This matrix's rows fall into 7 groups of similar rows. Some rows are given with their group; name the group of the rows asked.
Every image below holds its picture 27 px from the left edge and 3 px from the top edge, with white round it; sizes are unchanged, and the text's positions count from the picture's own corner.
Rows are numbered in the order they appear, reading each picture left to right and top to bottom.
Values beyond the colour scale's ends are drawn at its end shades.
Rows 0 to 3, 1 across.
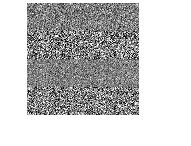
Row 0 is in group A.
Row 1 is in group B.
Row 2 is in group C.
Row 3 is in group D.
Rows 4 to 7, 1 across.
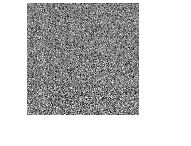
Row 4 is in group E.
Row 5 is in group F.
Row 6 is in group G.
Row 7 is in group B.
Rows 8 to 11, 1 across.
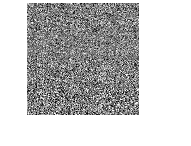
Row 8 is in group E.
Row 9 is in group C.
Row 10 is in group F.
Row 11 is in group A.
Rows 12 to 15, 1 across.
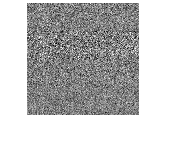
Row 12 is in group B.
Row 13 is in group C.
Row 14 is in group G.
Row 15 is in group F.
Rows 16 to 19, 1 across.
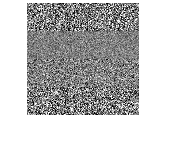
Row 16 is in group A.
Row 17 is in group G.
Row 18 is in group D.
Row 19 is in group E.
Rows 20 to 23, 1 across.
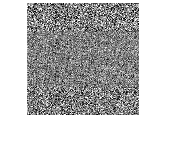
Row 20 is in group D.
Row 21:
C
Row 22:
F
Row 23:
B
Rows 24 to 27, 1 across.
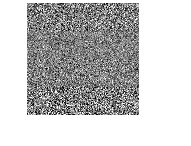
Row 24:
A
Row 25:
B
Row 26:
G
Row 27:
E
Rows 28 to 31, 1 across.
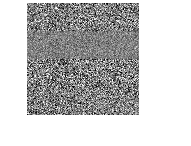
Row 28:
E
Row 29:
C
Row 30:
E
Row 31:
G
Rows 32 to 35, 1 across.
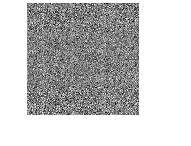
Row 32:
F
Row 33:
F
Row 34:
C
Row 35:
F
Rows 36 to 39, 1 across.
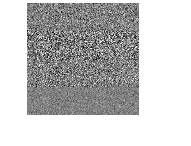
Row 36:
G
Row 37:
B
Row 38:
C
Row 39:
D
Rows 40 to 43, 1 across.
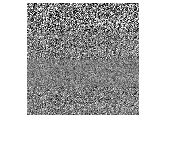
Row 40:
C
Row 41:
C
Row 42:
E
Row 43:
C
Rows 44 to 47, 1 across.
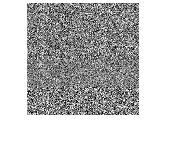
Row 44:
B
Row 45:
F
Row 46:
B
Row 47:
D
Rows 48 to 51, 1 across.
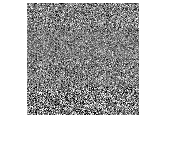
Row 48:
C
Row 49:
G
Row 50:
A
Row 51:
F
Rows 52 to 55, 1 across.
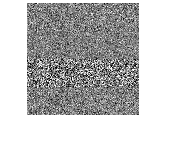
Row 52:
F
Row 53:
E
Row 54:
B
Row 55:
F
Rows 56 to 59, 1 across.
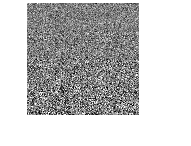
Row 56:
C
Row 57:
A
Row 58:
A
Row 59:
E
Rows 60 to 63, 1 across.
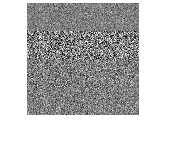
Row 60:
B
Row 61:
B
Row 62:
G
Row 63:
A
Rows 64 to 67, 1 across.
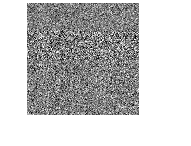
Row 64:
B
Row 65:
B
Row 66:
A
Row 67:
D
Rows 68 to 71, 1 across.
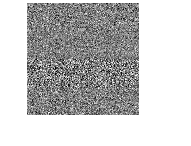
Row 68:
D
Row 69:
C
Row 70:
A
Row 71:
E
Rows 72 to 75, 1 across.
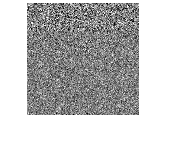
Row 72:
D
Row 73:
G
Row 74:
B
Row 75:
A
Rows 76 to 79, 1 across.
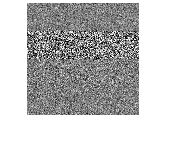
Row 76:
E
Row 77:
B
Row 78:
G
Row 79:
A
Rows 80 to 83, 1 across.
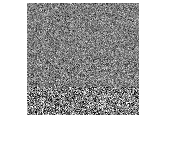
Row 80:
E
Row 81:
G
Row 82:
G
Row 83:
F
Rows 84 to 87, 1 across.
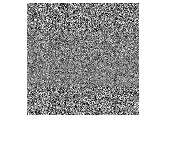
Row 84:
E
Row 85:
B
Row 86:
D
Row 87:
E
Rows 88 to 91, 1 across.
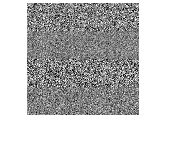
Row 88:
D
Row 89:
C
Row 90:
F
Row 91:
A
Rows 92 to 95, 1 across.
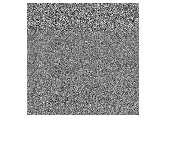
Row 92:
G
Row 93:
B
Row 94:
B
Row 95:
C
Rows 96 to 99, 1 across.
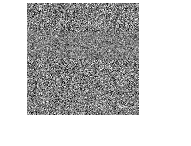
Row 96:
A
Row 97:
E
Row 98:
B
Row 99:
D
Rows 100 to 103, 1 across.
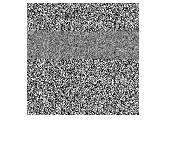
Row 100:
A
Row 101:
D
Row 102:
G
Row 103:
A
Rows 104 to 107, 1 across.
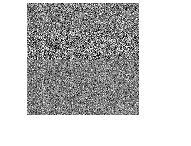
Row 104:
B
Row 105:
F
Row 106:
F
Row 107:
G
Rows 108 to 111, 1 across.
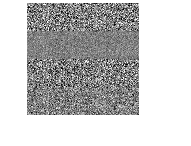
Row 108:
D
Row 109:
C
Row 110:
A
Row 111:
D
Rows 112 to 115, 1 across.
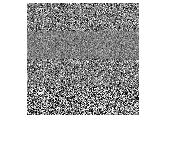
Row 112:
E
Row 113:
A
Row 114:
A
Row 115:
G
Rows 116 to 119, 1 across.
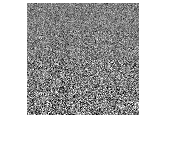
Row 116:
F
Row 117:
E
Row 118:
B
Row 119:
E
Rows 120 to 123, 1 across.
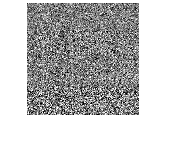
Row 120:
B
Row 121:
E
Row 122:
C
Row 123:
B
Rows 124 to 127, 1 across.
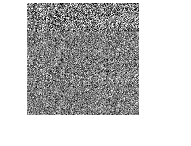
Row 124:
C
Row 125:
A
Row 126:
C
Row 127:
A
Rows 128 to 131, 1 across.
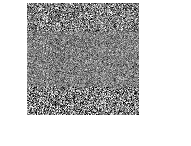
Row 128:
B
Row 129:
C
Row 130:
D
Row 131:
F
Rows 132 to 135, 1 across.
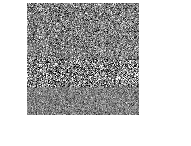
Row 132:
B
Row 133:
C
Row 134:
C
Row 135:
F
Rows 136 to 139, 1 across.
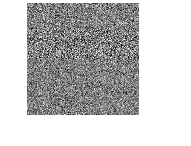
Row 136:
D
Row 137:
A
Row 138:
G
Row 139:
B
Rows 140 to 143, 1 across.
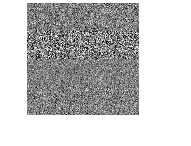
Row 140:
F
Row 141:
E
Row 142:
A
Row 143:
A
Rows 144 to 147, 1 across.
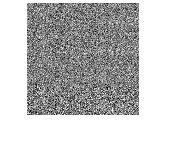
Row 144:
C
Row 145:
C
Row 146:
F
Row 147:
G
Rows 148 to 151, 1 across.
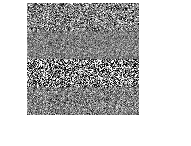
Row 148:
D
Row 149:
C
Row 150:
B
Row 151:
C
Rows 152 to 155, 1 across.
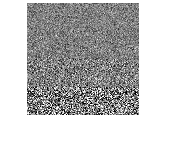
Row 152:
D
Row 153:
E
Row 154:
A
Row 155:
B
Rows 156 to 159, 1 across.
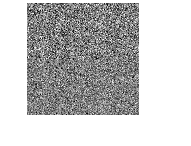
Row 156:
A
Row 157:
E
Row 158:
G
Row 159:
A
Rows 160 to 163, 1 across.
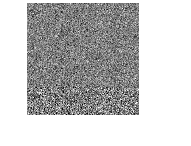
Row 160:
A
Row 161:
E
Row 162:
A
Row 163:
A
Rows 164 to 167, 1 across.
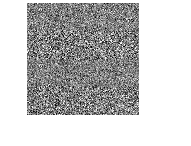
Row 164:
F
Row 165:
B
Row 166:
E
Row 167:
G
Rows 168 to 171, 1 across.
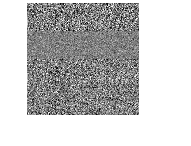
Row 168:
A
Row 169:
D
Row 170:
C
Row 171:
E
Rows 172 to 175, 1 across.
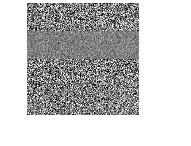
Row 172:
G
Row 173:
B
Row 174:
G
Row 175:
C
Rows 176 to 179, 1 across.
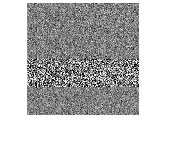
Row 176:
F
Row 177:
F
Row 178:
F
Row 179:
A
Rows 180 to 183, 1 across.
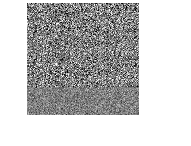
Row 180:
B
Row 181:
C
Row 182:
C
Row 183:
A
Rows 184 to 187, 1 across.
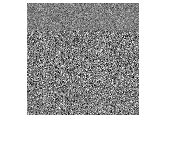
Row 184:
B
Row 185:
A
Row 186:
G
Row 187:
A
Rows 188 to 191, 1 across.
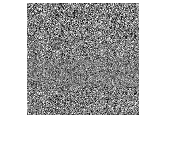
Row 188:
A
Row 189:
B
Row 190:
G
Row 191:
C
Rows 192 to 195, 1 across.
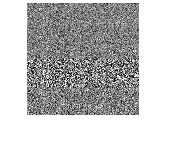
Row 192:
C
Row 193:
E
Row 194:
D
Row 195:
A
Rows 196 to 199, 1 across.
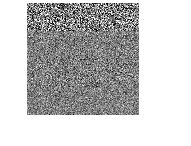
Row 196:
E
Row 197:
A
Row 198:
E
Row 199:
B
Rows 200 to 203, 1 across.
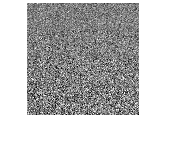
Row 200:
C
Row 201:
E
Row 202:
G
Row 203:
A
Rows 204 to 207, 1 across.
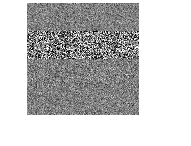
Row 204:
E
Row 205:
E
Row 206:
F
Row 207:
F
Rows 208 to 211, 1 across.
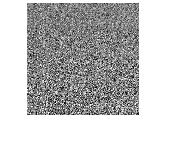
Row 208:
C
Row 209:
G
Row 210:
D
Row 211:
C
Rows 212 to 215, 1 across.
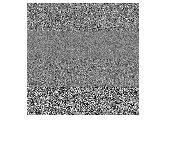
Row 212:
F
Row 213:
E
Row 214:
G
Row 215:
E
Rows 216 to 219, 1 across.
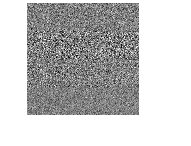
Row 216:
D
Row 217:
A
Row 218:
C
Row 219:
F
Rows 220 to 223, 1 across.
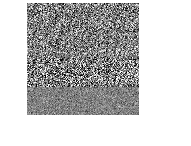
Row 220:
A
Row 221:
C
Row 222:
C
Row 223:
D
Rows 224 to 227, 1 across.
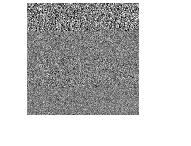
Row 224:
A
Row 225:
B
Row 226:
E
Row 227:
C
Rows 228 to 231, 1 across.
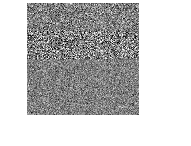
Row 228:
B
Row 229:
B
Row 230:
A
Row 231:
D
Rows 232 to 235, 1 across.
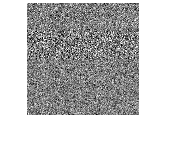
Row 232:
C
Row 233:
A
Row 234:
G
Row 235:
E
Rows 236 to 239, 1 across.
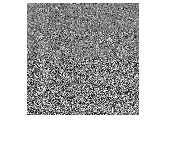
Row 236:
E
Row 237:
B
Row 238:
G
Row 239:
G
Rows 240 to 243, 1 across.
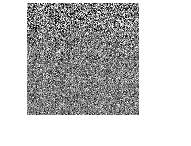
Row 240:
G
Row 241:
A
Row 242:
C
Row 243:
A
